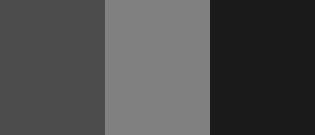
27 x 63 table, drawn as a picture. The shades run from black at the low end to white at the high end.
The table splits into one row of 3 panels. Panel 1,1: low, flat. Panel 1,2: middling, flat. Panel 1,3: very low, flat.
